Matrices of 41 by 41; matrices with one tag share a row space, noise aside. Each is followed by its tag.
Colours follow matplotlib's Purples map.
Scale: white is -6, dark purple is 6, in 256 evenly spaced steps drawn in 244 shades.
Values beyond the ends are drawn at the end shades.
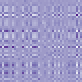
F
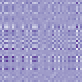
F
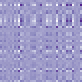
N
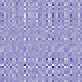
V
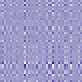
V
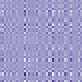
V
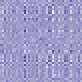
V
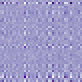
V
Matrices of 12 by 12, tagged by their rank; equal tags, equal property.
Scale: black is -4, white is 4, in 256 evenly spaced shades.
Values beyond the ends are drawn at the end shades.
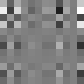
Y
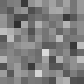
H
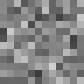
H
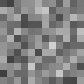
H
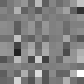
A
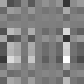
Y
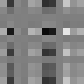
Y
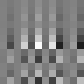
Y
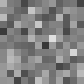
H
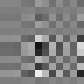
Y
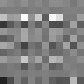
A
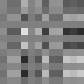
Y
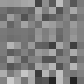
A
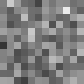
H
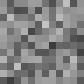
H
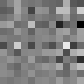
A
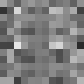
A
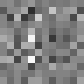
A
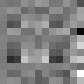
A
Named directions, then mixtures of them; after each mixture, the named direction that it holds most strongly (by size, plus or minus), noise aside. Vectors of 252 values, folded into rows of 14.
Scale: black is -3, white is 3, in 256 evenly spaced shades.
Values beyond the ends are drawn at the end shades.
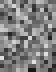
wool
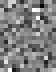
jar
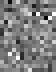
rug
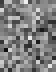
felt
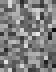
jar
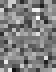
jar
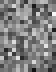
wool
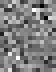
jar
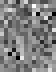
rug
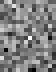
wool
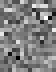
rug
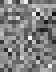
felt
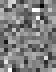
jar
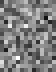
felt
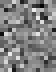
jar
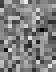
felt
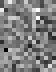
felt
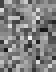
felt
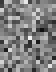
felt
